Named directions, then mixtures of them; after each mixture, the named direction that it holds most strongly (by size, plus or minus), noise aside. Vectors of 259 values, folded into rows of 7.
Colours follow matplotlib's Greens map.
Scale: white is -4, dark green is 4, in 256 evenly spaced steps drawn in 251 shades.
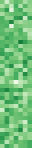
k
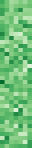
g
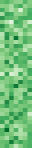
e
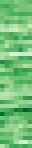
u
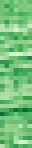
u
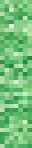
k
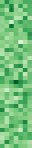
k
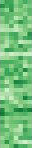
u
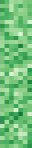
e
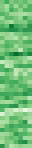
u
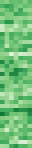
u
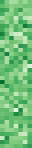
g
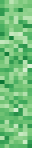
g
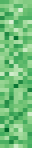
e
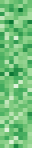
e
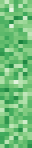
k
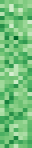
e
